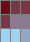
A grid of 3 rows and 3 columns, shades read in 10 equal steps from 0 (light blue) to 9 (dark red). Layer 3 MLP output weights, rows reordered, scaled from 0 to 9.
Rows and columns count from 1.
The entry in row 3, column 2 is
0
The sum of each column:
16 11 13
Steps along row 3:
same up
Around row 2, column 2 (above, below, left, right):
7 0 7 4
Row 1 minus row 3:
9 7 5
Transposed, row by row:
9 7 0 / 7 4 0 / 7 4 2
